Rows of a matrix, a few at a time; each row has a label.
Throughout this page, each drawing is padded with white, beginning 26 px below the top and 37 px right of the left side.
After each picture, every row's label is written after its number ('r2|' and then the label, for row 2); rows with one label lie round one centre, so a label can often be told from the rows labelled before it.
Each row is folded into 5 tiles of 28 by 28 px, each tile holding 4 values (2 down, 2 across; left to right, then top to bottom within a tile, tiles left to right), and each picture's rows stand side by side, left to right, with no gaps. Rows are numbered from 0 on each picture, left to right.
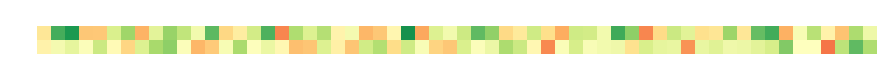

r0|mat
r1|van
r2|van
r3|mat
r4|mat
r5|mat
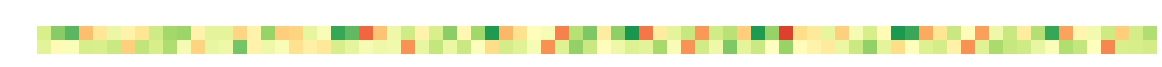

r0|mat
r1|van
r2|mat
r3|mat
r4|mat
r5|mat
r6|mat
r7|mat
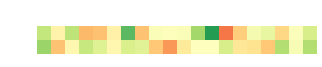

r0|van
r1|mat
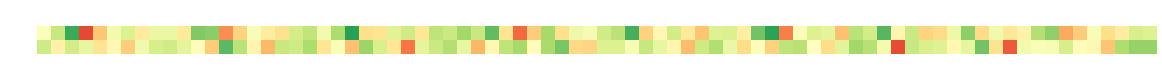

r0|mat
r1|mat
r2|mat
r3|van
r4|mat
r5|mat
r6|van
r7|mat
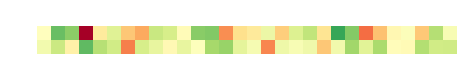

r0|mat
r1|mat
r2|mat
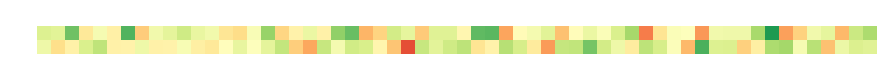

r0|van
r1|van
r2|mat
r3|mat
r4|mat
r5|mat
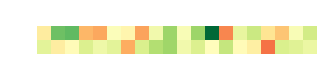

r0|mat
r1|mat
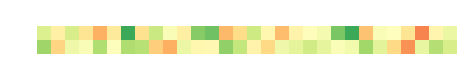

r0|van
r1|mat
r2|mat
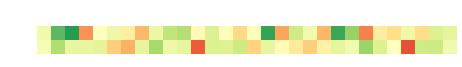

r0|mat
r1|van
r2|mat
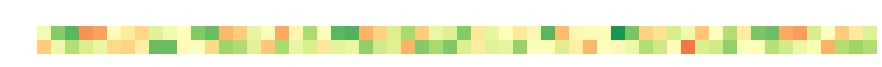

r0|mat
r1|mat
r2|mat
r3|van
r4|mat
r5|mat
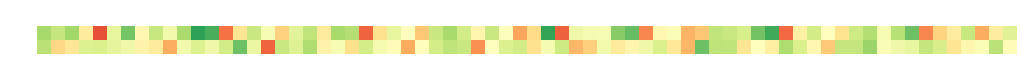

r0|van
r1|mat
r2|mat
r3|van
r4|mat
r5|mat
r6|mat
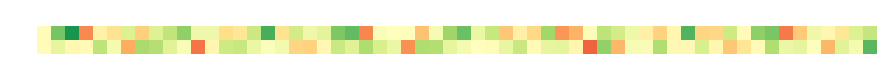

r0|mat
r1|van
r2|mat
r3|van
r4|van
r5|mat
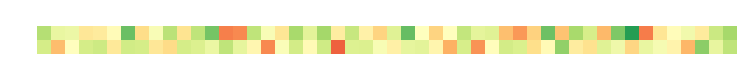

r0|van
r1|mat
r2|van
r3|van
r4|mat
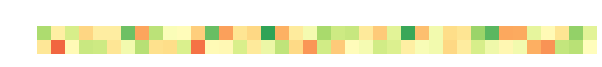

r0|van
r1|van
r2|van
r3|mat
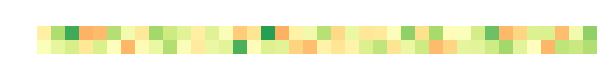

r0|mat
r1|van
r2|van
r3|mat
